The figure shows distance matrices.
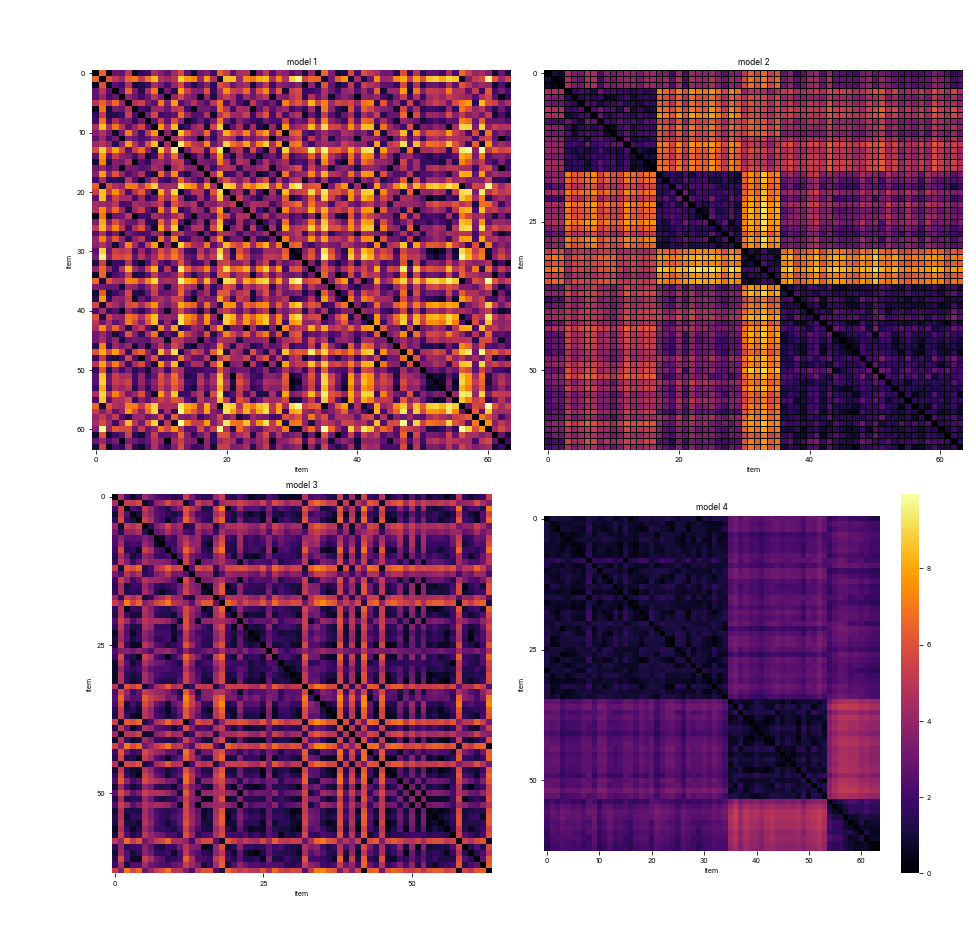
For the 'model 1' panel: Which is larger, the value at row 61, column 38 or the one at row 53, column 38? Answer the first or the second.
the first
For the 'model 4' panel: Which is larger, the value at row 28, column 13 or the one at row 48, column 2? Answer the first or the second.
the second
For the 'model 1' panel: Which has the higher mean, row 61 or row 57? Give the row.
57
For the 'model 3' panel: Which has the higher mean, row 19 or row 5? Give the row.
5
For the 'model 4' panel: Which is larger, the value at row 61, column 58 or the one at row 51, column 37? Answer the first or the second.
the second
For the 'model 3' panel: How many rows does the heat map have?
64
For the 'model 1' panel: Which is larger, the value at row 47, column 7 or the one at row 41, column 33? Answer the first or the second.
the first
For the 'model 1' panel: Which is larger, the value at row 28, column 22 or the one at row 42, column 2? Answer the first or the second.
the second
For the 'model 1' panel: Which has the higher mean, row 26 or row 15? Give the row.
26
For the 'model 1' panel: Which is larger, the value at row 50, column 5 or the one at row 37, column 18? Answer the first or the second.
the first
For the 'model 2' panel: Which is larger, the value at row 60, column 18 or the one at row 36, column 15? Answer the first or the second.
the second
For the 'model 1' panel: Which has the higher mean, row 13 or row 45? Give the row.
13
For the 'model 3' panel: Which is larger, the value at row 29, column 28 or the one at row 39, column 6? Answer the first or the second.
the second
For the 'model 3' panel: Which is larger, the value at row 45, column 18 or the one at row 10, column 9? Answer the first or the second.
the first
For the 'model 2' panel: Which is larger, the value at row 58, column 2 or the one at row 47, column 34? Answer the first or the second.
the second
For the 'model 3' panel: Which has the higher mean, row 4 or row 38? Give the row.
38
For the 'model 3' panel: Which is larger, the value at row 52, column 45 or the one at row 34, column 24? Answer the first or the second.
the first
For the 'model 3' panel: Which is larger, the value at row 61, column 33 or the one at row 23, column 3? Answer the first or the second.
the first
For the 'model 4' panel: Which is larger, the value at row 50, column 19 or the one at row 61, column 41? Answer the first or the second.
the second
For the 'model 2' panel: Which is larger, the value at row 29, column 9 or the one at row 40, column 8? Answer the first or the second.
the first
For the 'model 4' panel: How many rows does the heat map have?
64
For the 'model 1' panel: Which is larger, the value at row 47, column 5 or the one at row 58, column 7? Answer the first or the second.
the second
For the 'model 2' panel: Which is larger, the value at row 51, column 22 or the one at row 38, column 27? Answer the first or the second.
the first
